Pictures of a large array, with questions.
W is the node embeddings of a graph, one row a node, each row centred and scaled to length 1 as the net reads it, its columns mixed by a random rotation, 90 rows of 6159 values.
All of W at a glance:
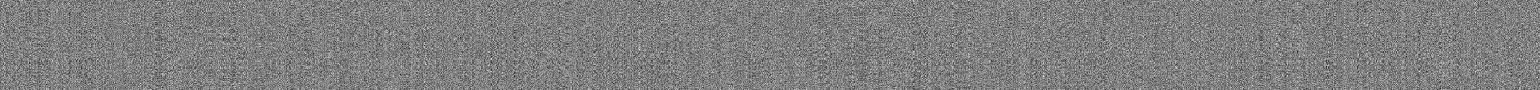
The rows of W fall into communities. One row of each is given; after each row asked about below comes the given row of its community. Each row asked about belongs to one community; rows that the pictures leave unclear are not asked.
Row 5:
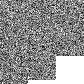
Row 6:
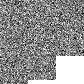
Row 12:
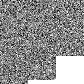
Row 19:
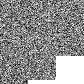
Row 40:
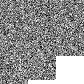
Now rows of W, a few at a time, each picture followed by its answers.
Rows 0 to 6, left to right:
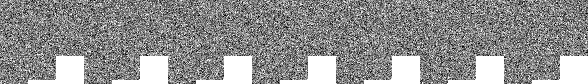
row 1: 12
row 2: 19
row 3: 19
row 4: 19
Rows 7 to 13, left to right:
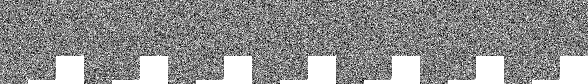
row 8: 5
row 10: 6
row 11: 19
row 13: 40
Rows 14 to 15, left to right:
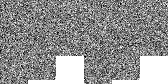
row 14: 19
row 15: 6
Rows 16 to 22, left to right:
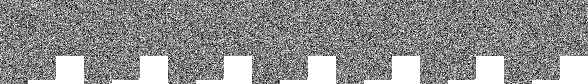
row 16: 19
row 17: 40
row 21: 12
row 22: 40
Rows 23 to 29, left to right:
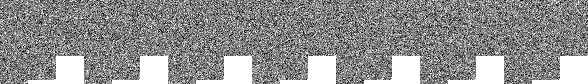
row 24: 40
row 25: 40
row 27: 19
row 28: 19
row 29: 5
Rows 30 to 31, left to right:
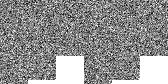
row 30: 40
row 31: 5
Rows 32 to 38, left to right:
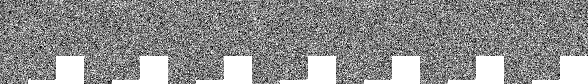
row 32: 40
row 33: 19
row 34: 5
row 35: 12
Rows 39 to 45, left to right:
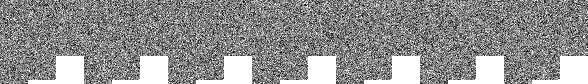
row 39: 40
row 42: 5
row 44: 19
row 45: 40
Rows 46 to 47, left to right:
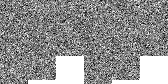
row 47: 5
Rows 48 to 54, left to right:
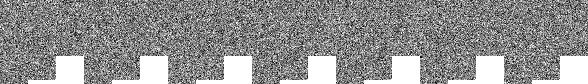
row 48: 5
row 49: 40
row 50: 40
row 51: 12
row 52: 12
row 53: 6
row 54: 40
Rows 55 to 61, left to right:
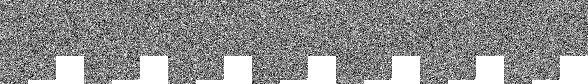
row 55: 5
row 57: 6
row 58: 5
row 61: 19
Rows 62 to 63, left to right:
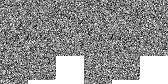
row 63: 40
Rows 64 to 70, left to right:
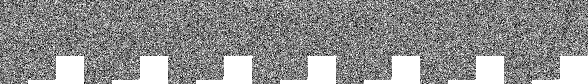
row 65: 12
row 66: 19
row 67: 19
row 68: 19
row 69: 40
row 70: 12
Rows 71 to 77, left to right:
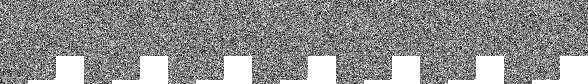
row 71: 12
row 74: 5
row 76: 40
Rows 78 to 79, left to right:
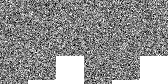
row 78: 40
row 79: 5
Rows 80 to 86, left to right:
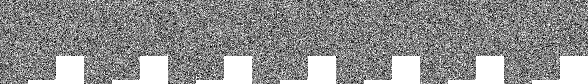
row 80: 40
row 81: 5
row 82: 5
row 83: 19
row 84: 6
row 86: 6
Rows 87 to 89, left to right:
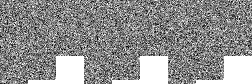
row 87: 19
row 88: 5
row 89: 5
